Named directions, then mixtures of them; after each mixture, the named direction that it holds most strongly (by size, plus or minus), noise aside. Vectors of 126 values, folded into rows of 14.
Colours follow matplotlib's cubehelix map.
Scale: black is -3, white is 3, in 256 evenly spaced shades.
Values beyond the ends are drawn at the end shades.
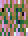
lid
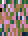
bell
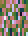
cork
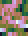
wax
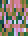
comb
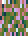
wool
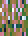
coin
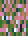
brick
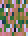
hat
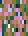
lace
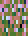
brick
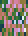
comb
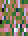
brick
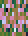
hat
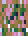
lace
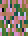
lace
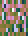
brick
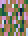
cork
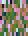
wool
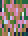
lid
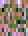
lid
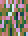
cork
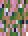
hat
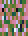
brick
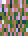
wool
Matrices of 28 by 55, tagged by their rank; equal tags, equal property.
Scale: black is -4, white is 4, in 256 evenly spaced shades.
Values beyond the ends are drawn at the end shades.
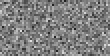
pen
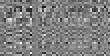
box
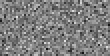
pen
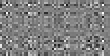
box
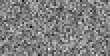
pen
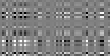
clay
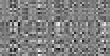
box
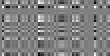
clay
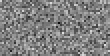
pen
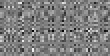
box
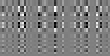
clay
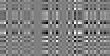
clay
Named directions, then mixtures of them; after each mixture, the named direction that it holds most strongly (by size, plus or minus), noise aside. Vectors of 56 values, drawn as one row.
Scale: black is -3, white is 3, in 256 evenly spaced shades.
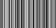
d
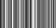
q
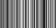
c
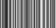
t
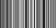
c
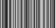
t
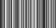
q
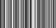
q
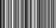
q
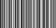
d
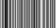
t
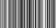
c
